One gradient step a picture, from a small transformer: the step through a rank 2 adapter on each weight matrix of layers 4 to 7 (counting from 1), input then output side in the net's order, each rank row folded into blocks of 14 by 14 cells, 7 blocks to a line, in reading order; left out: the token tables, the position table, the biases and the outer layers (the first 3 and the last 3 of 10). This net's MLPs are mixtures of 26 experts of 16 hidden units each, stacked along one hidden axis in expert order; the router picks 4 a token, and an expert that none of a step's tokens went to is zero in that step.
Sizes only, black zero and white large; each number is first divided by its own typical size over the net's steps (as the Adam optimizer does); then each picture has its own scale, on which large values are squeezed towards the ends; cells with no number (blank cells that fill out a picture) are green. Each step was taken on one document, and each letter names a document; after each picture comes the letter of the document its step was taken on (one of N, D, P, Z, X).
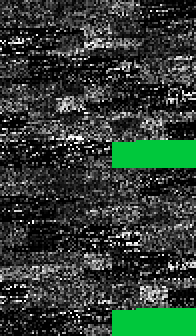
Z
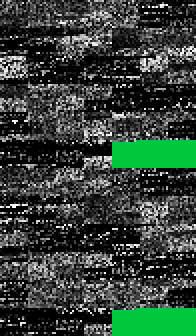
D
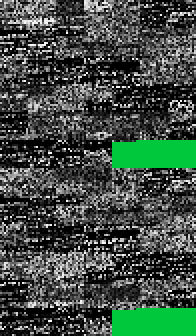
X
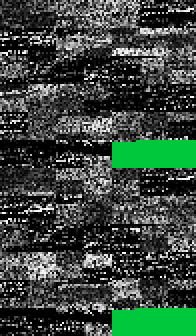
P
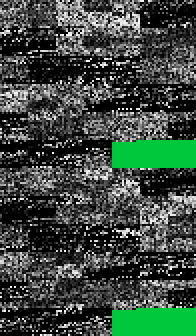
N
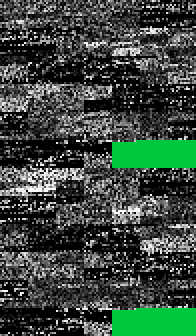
P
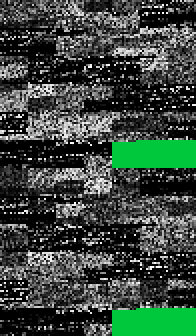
P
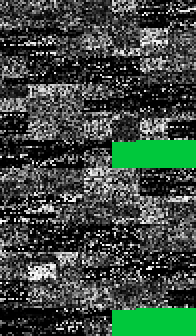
P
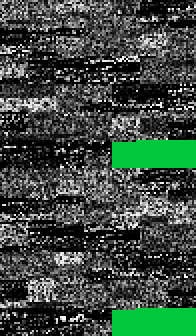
X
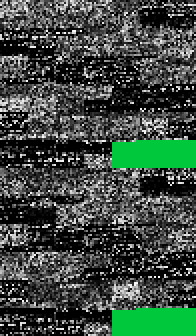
P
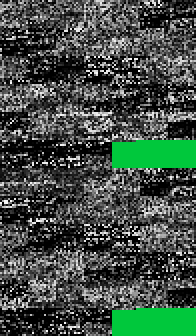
N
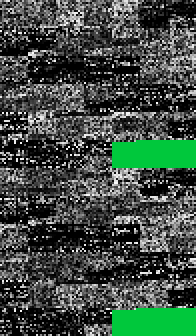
N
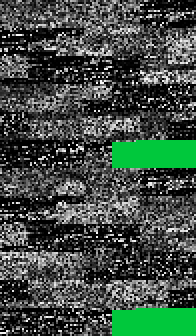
X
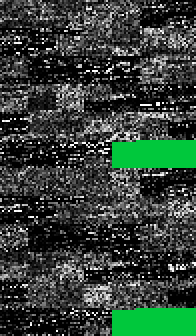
Z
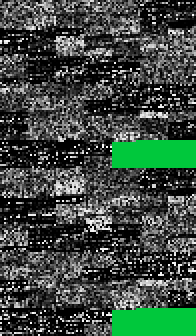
X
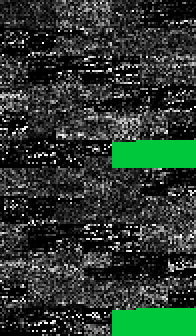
Z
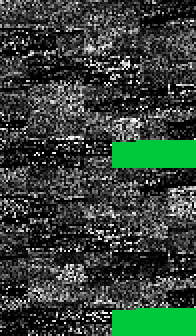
Z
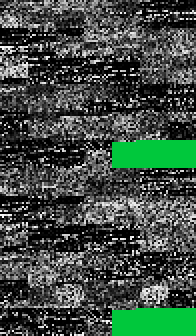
X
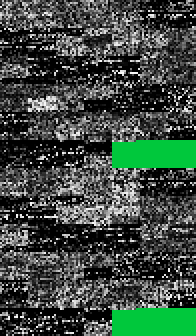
X
